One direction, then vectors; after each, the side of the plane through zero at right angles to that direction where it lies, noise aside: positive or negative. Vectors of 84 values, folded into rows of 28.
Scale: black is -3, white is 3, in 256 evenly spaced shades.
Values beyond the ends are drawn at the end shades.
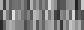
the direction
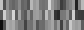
positive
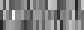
positive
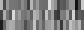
positive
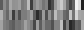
negative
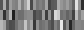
negative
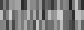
negative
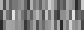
positive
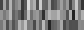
negative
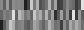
positive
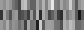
positive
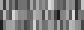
positive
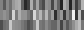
positive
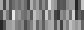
positive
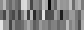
negative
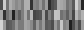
negative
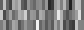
negative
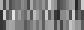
positive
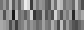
negative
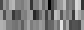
negative
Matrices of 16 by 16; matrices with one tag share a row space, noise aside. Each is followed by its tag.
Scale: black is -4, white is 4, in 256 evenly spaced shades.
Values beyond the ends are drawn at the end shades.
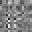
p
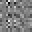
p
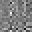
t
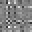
p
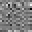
p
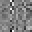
t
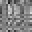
p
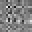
p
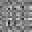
p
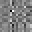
t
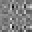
t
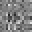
p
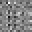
p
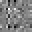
p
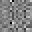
t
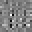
t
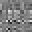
p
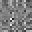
t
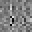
t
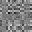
p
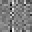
t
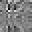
p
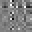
t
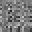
p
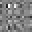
p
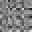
p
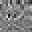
p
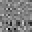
p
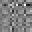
t
